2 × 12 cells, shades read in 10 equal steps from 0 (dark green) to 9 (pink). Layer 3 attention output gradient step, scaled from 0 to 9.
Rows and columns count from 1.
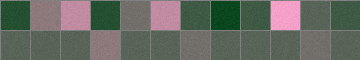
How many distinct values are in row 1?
8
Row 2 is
3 3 3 5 3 3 4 3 3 3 4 3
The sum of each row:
43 40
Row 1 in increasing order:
0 1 1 2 2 2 3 4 5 7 7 9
